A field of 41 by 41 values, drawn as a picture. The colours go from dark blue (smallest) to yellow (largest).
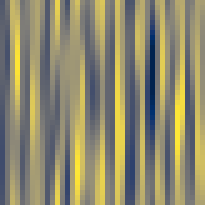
Streaks run downward. No overall slope runs across the table. Stripes running up and down repeat 10 times from left to right.
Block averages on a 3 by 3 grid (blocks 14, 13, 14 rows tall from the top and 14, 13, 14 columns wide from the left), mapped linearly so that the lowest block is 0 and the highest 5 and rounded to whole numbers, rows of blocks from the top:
223 | 122 | 053
